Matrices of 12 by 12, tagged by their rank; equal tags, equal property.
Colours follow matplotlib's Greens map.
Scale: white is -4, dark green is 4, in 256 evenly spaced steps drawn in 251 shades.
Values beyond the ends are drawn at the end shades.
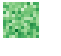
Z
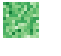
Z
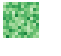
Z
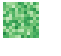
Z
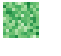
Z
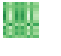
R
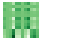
R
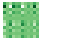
R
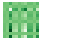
R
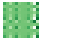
R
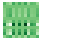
R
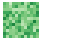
Z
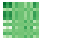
R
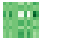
R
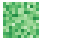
Z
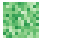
Z
